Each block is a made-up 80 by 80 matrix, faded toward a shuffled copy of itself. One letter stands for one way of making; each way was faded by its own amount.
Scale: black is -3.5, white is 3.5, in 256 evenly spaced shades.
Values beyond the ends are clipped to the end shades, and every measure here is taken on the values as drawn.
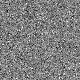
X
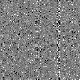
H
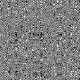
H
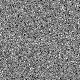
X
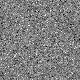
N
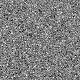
X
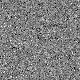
N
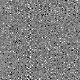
H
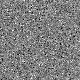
N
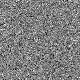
X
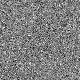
X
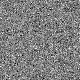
X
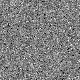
N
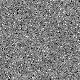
N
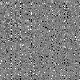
H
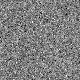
X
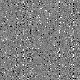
H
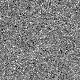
X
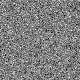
X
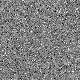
N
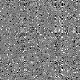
H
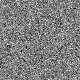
X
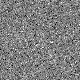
N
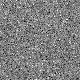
N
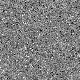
N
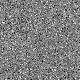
N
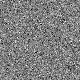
X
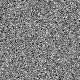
X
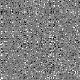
H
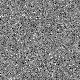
N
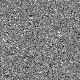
N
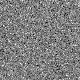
N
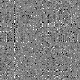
H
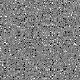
H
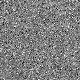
N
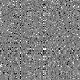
H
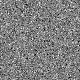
N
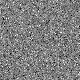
N
